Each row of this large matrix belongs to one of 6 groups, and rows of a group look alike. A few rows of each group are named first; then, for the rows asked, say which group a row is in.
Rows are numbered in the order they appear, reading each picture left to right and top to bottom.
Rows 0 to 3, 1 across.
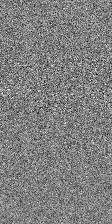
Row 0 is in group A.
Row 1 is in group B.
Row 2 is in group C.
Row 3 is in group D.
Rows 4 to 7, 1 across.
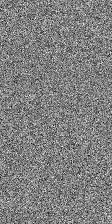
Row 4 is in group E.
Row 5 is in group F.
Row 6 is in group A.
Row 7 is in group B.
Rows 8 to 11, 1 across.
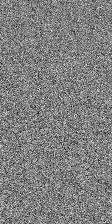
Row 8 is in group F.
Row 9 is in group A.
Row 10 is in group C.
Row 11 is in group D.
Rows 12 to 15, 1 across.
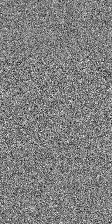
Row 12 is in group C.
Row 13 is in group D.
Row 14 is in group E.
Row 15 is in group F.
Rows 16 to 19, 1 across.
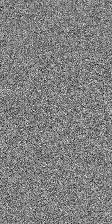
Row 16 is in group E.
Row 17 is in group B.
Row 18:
E
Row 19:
A
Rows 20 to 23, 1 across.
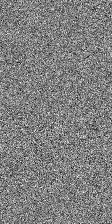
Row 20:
B
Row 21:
D
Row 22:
E
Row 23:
E
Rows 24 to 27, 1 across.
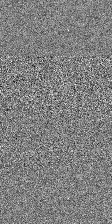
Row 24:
E
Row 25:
F
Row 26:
F
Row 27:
E
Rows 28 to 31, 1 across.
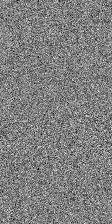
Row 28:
C
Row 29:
C
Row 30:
B
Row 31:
C
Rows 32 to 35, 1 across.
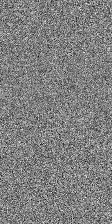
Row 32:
B
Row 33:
C
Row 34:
E
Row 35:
A
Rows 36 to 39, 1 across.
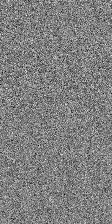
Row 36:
F
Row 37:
C
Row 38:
A
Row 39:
C
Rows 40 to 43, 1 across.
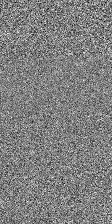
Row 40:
B
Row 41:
E
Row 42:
F
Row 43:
B
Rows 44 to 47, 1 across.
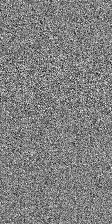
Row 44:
F
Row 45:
E
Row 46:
F
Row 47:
F
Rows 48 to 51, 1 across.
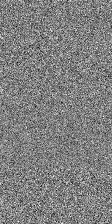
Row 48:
F
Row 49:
D
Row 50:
C
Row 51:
D
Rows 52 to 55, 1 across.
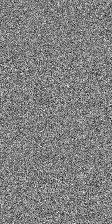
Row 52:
B
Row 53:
E
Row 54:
E
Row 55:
E
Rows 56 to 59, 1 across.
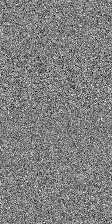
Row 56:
D
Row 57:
C
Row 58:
F
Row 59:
E
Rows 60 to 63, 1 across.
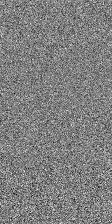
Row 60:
D
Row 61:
F
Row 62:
B
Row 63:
F
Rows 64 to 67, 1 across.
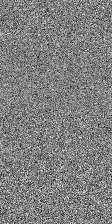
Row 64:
B
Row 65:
C
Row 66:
D
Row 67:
E
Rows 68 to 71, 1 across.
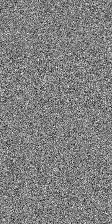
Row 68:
B
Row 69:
E
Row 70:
A
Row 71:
C
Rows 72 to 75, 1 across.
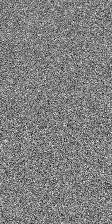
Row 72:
B
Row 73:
B
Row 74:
C
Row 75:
D
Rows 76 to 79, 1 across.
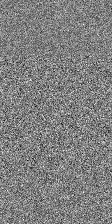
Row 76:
E
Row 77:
D
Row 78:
D
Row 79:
E
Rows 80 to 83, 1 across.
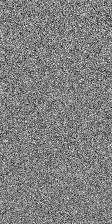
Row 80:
D
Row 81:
D
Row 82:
C
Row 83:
E
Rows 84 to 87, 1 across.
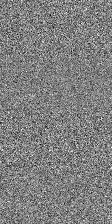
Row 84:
A
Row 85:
F
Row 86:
F
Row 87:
B
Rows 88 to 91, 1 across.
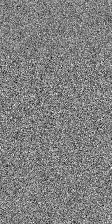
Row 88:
D
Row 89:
F
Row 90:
F
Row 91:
B
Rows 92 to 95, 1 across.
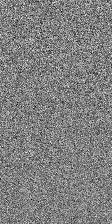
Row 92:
F
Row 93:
E
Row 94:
F
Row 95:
A
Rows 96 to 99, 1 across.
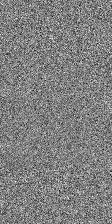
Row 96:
F
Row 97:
B
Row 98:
B
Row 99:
E
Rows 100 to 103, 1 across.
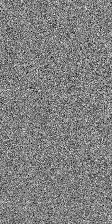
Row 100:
A
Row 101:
B
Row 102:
A
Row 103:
B
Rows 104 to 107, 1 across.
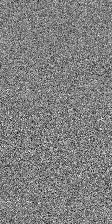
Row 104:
C
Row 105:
B
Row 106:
F
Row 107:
B
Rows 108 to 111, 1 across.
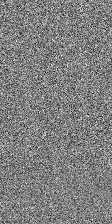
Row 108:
D
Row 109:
A
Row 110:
B
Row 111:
F
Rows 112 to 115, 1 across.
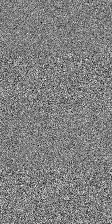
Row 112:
B
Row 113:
B
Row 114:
A
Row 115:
E
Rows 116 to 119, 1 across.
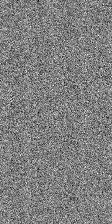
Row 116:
C
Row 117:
C
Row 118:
C
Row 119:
C
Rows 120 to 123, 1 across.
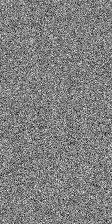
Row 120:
F
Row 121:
B
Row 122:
C
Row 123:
E
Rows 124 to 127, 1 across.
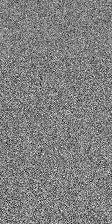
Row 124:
C
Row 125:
F
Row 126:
A
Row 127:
A
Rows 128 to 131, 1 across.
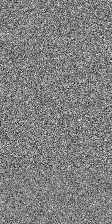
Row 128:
B
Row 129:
E
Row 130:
B
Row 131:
D
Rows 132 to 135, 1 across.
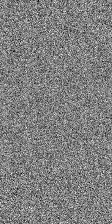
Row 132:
C
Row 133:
C
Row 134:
C
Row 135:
F
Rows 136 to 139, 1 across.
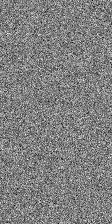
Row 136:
B
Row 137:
E
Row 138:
D
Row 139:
F
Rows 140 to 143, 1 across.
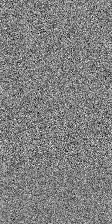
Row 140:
A
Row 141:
D
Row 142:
C
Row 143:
C
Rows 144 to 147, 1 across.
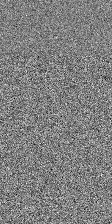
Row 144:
F
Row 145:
C
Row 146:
E
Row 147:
F
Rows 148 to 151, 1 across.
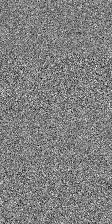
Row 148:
B
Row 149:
B
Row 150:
A
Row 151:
D
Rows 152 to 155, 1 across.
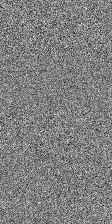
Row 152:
A
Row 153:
C
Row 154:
E
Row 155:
B
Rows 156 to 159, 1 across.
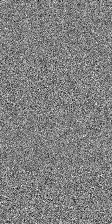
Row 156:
C
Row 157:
A
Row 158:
E
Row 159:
F
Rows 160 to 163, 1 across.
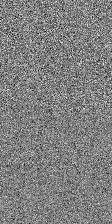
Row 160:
A
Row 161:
B
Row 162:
F
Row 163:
C
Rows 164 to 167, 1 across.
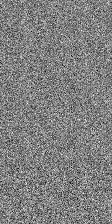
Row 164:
A
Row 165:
A
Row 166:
A
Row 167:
C
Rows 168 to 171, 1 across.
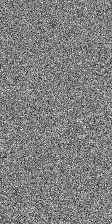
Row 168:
A
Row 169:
B
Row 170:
E
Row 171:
F
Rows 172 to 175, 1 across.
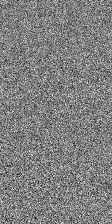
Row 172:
C
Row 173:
D
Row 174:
F
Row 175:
D
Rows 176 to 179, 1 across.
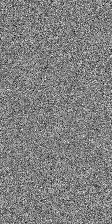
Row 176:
F
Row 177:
B
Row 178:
E
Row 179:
E
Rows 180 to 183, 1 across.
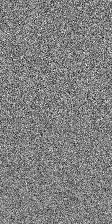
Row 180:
B
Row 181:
A
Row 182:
F
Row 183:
C
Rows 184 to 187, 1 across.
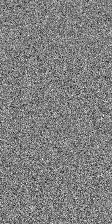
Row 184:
D
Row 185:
C
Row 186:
F
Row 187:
F
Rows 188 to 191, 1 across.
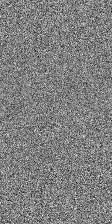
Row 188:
E
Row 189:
C
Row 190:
E
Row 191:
F
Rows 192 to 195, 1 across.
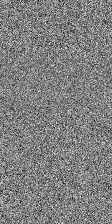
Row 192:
C
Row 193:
B
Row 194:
D
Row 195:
D
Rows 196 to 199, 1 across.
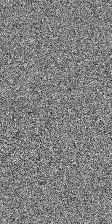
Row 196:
F
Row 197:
B
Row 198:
F
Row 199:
C
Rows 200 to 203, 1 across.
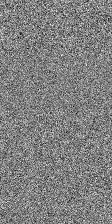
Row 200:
D
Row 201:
A
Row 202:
E
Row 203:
B
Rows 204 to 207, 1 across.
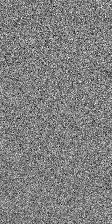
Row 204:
F
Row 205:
D
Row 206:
D
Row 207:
B
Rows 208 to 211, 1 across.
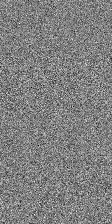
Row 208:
F
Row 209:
A
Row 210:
A
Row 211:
D
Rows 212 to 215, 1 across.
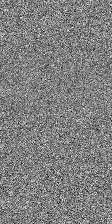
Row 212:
E
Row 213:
B
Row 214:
E
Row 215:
B
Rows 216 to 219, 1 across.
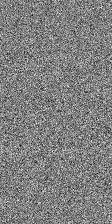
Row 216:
F
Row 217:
E
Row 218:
D
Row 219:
B
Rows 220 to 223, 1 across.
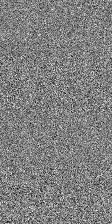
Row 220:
B
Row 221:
A
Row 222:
A
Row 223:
F
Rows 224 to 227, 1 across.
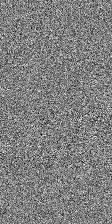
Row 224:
F
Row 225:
B
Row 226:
B
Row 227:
E
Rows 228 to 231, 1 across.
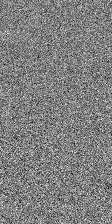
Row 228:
B
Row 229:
C
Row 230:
F
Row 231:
D
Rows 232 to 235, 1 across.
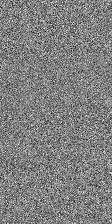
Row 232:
A
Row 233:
A
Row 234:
B
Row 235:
E
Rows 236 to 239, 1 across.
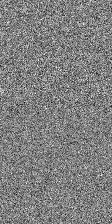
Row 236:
E
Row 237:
E
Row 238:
C
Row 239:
F
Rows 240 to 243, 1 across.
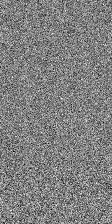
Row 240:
C
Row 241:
A
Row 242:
A
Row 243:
D
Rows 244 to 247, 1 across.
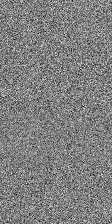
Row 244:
A
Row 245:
B
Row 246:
B
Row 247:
F
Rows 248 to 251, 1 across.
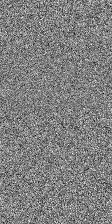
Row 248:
E
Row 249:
B
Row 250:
D
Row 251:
D
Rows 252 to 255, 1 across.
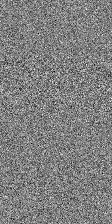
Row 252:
A
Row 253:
D
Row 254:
A
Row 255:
C
